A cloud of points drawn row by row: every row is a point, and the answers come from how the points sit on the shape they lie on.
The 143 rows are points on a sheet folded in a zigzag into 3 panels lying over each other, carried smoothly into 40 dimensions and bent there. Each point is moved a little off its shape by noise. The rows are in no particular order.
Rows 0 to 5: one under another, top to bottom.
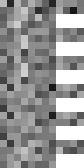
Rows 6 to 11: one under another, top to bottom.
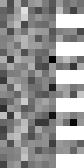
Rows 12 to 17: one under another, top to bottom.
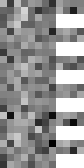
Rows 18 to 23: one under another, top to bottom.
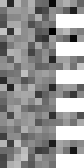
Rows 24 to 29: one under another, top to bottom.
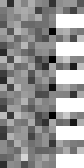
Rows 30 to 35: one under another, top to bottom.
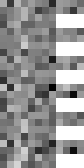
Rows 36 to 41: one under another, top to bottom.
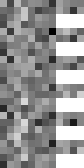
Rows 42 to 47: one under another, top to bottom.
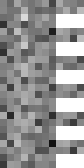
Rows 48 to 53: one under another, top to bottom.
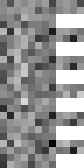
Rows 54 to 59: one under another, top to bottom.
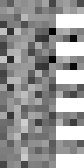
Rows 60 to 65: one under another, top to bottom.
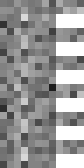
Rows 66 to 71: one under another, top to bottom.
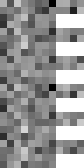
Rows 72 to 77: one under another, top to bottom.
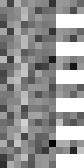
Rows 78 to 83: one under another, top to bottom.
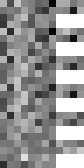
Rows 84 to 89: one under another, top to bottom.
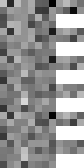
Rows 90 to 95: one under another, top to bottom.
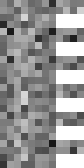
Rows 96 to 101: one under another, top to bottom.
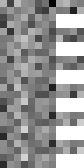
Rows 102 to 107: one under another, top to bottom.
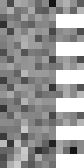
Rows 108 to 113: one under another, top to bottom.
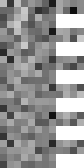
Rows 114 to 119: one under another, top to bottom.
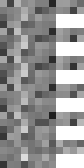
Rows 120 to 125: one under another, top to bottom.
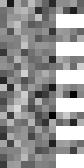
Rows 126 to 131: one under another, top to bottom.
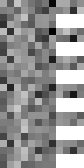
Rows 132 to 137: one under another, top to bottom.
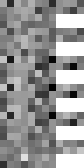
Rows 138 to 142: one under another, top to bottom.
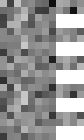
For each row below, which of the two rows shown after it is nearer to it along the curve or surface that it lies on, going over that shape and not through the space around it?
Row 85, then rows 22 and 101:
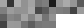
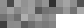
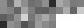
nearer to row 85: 22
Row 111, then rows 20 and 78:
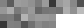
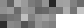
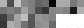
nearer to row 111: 20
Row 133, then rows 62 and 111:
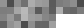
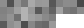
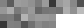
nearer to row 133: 62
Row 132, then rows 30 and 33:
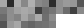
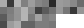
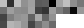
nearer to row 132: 33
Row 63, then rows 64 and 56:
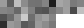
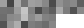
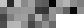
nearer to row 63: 64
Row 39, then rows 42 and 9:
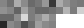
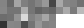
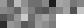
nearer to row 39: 42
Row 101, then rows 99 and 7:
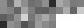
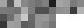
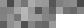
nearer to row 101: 99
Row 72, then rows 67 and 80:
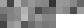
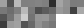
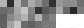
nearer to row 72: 80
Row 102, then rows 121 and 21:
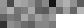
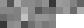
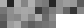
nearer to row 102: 21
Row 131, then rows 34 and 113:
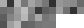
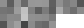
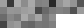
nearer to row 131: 34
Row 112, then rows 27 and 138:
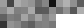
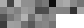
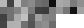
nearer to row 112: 27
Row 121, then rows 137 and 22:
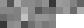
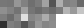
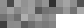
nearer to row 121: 137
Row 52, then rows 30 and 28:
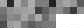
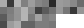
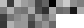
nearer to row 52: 28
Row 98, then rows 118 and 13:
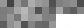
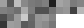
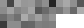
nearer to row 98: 13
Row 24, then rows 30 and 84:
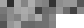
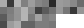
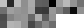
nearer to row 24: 84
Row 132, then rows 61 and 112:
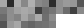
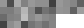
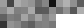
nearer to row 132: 112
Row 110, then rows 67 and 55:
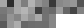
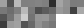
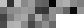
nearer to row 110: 55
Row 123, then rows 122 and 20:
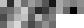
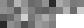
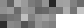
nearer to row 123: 122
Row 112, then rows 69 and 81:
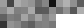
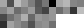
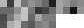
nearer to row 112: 69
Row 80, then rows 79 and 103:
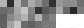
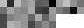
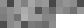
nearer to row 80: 79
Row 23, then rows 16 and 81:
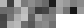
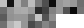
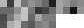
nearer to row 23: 81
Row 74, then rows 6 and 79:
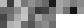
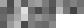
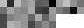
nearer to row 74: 6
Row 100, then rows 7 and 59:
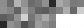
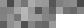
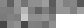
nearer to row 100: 59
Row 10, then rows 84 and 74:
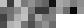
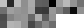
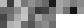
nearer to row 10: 74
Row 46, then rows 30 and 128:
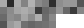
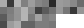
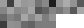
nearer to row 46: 128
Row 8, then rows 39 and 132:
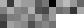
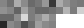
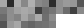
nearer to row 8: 132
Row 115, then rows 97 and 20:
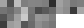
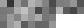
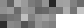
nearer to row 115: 20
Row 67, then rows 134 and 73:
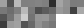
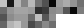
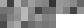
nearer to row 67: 73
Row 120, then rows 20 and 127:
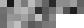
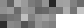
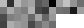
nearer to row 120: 127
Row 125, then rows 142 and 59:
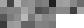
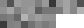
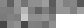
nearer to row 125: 59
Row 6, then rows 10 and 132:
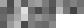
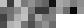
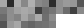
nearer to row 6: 10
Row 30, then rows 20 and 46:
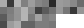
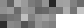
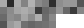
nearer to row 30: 20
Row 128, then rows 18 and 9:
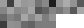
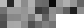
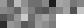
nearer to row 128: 18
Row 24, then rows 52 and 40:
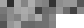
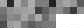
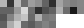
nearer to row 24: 52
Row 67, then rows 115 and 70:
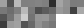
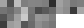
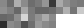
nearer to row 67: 115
